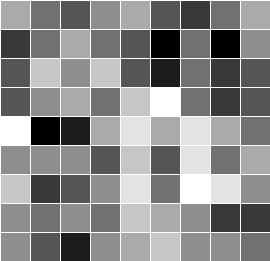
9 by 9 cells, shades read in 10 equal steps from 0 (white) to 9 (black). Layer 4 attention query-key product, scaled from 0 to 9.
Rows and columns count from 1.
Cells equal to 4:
16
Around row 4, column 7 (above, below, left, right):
5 1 0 7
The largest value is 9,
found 3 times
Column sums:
36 47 46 38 26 42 32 48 43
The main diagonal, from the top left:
3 5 4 5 1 6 0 7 5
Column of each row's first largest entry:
7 6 6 8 2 4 2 8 3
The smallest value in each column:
0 2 3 2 1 0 0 1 3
